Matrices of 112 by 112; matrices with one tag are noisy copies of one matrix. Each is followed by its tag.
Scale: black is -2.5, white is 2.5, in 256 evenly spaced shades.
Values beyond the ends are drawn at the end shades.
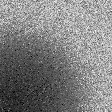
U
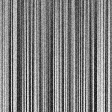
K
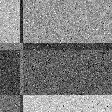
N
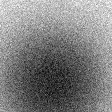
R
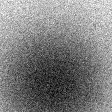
R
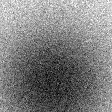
R
